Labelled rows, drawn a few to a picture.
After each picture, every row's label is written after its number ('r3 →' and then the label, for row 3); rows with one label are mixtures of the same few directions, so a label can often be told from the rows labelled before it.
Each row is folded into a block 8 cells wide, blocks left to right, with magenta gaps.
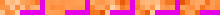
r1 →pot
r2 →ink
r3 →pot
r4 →pot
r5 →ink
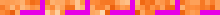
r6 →pot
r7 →pot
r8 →pot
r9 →pot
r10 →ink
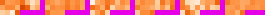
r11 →pot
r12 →ink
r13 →ink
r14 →ink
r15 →pot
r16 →ink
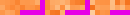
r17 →pot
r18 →pot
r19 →ink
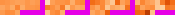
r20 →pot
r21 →ink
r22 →ink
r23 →pot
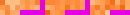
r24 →pot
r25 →ink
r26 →ink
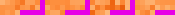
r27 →ink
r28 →pot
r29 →ink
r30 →pot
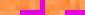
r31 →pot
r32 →ink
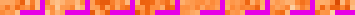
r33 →ink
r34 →pot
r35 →pot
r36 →pot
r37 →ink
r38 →ink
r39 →pot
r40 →ink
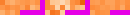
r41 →pot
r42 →pot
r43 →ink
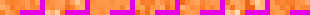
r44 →pot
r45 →pot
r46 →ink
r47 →pot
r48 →ink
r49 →pot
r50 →pot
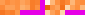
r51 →pot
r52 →ink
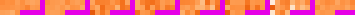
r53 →pot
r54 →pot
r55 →pot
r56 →pot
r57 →ink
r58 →ink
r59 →ink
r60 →ink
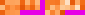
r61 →ink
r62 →ink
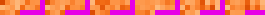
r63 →ink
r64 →ink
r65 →pot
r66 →pot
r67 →ink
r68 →ink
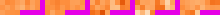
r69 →ink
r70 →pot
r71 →pot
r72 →pot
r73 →pot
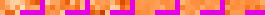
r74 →pot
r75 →ink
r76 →pot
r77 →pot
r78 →ink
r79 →ink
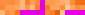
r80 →ink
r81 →pot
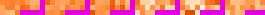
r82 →pot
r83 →ink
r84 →ink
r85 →pot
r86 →pot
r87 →pot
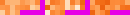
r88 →pot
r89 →ink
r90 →pot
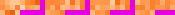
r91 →pot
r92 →ink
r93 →ink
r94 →ink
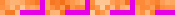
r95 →pot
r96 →pot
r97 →pot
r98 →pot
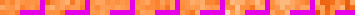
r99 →ink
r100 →ink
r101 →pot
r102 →ink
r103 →pot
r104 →pot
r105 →pot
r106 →pot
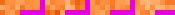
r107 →ink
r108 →pot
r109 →pot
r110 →pot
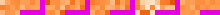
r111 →ink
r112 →ink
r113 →ink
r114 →pot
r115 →ink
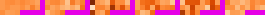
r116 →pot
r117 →ink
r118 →ink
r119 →pot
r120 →pot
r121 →pot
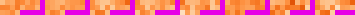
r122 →ink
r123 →pot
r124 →pot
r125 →pot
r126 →pot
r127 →pot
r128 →ink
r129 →pot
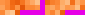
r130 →pot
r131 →ink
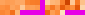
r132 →pot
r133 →ink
